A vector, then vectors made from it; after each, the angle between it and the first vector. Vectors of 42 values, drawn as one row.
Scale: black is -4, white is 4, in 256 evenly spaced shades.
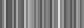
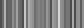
nearly parallel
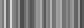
orthogonal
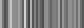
orthogonal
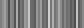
partly aligned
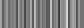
partly opposed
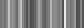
partly opposed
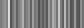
orthogonal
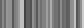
partly opposed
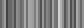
nearly parallel
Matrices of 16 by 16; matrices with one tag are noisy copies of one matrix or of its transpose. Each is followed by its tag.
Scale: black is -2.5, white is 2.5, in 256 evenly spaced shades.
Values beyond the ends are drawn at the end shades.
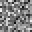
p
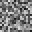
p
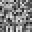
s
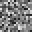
p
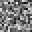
p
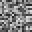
s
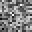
s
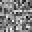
s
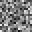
p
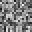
s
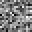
s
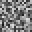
p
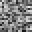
s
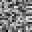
s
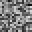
s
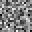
p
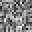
s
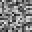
s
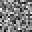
p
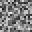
p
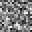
p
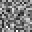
p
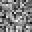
s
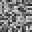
s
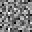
p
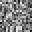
s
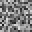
p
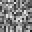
s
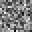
p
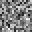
p
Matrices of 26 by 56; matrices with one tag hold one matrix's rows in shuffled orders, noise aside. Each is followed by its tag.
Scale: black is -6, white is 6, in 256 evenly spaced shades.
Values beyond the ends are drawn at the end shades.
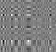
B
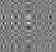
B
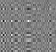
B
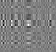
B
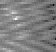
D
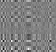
B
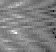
D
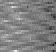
D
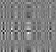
B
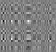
B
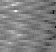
D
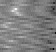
D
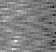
D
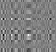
B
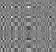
B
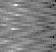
D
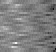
D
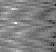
D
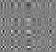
B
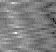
D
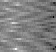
D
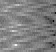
D
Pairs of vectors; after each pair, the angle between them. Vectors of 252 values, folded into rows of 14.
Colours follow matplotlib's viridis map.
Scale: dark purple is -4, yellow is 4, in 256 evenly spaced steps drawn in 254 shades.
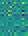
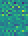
nearly opposite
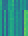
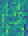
partly opposed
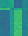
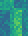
nearly parallel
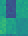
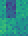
nearly parallel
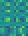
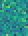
partly opposed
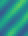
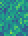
partly aligned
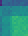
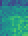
nearly parallel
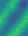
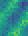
nearly parallel
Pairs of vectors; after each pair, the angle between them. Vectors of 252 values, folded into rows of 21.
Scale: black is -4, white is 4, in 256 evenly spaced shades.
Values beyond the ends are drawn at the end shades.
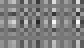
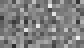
partly opposed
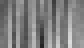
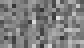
partly aligned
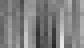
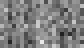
partly opposed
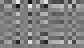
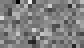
partly opposed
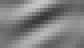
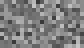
orthogonal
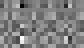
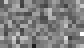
partly aligned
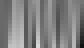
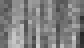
nearly parallel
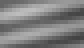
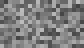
orthogonal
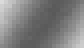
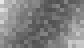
nearly parallel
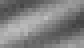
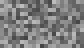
orthogonal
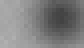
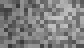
partly opposed
